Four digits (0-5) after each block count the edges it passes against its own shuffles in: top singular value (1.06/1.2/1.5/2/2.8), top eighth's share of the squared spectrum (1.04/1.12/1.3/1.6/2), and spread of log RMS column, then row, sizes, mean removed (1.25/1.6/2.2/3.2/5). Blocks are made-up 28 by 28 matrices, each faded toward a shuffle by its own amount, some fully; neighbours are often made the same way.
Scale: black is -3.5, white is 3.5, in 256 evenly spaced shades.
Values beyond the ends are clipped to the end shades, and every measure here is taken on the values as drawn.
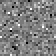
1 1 1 0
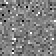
2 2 0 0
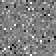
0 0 0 0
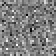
1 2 0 0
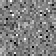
2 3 1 0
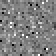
0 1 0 0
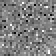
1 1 0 0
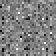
3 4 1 1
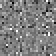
2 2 1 0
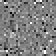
2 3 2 1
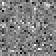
2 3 0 1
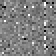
2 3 1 0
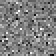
0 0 0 0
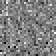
0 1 0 0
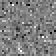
0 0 0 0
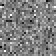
0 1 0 0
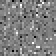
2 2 1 0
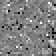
1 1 1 0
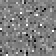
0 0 0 0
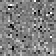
1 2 2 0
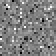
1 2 0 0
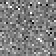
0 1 0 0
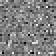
1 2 0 2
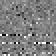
2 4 0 2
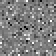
0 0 0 0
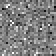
2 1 0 0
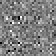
3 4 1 2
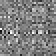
3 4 1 1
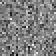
2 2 0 0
